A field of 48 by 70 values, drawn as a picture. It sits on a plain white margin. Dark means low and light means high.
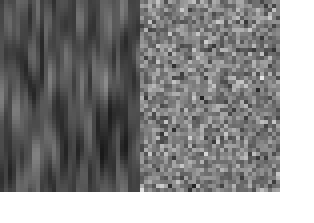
It is made of 1 by 2 panels. Panel 1,1: low, streaked downward. Panel 1,2: middling, fine-grained, strong in contrast.
